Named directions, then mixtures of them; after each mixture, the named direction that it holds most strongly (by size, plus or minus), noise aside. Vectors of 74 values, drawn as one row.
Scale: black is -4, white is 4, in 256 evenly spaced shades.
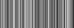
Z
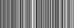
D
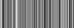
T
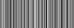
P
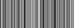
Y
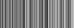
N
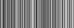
D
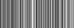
D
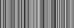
Y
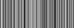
Y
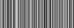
T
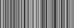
P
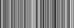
Y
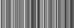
Y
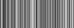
D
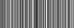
P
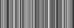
Z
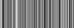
T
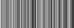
D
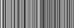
Y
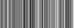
N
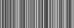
N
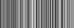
D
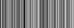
Y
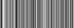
T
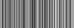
N
